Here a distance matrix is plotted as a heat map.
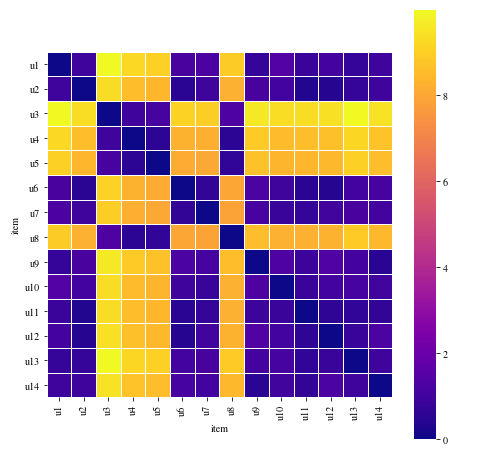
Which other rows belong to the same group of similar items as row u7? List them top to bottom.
u1, u2, u6, u9, u10, u11, u12, u13, u14
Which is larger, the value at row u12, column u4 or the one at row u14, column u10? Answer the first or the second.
the first
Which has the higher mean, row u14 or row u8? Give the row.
u8
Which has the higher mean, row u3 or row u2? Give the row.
u3
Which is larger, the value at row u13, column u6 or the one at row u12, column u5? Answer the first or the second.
the second
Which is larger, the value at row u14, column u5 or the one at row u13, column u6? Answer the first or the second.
the first
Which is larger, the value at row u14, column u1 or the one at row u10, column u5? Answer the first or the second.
the second
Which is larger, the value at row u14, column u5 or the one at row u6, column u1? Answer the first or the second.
the first
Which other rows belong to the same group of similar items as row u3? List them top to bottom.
u4, u5, u8
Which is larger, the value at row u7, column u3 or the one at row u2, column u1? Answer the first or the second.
the first
